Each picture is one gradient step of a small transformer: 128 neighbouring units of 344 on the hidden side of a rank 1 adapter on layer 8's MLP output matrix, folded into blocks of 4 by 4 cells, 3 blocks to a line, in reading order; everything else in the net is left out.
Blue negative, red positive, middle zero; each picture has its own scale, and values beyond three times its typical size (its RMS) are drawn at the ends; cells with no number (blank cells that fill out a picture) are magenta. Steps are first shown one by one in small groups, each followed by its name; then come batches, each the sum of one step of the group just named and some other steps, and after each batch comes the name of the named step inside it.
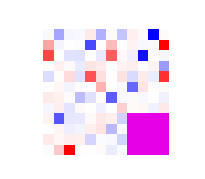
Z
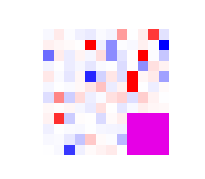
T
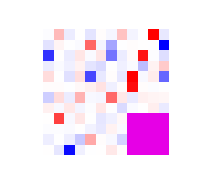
T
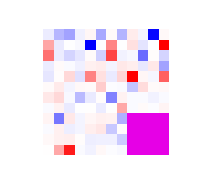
Z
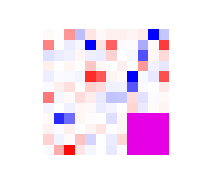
T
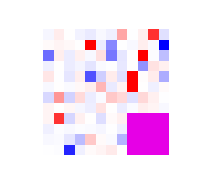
T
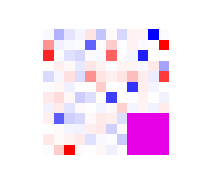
Z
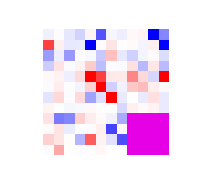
Z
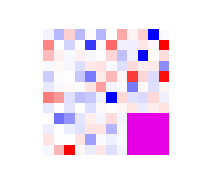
Z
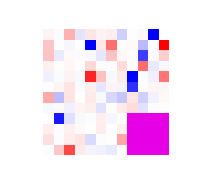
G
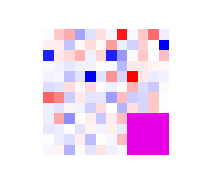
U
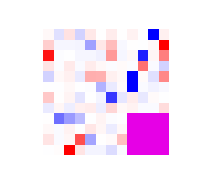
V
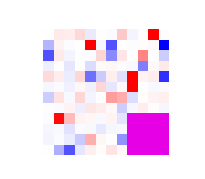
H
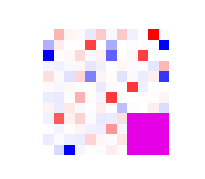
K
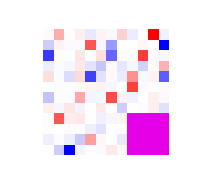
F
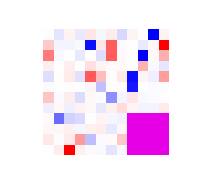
V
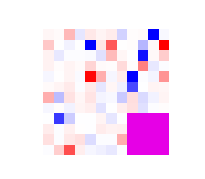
G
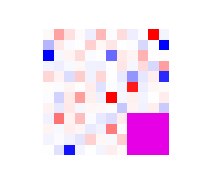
K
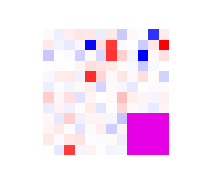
H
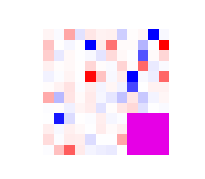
G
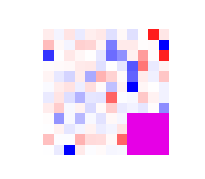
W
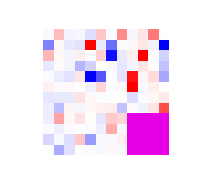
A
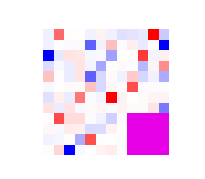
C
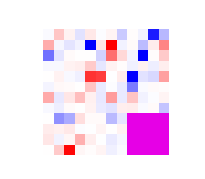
C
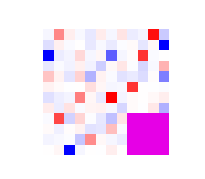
C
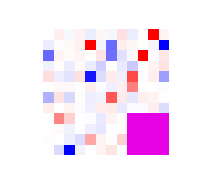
W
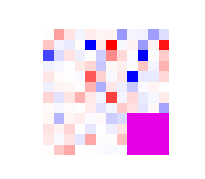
C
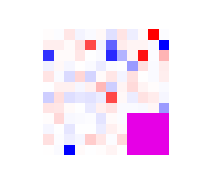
W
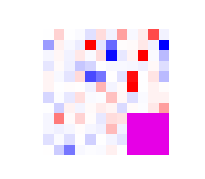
A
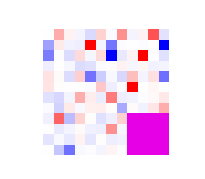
A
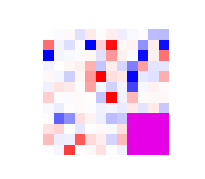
W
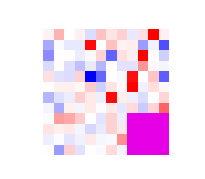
A
